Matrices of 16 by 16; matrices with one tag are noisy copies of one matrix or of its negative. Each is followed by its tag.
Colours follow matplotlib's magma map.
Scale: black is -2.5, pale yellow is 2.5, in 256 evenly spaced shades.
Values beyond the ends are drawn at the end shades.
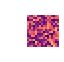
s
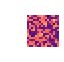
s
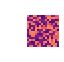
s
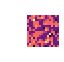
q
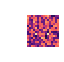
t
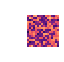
s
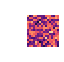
s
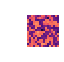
q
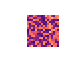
s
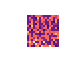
t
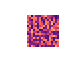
t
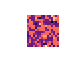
q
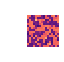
q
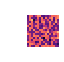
t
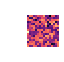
s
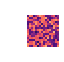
s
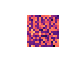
t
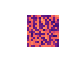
t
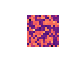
q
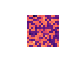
s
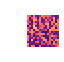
t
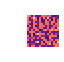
t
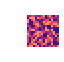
q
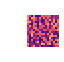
t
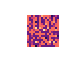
t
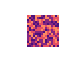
q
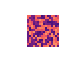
q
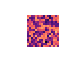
q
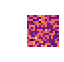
s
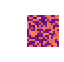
s
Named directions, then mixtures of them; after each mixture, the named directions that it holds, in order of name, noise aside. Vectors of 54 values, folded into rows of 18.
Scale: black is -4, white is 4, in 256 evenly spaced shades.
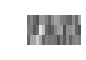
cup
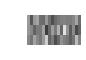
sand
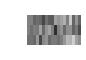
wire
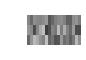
cup, sand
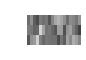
cup, wire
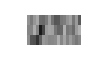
cup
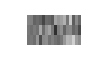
wire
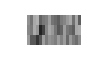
cup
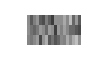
sand, wire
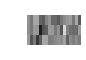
cup, sand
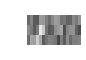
cup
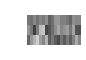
cup, sand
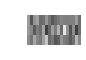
sand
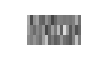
sand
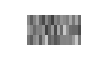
sand, wire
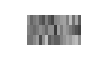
sand, wire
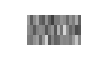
sand, wire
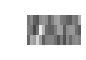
cup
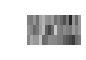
cup, wire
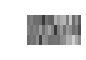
wire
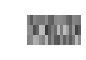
cup, sand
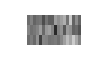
wire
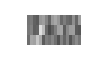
cup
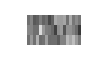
cup, wire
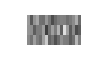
sand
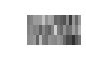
wire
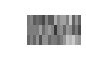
wire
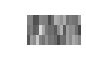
cup, wire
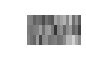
wire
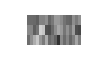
cup, sand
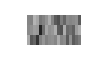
cup, wire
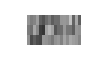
cup, wire
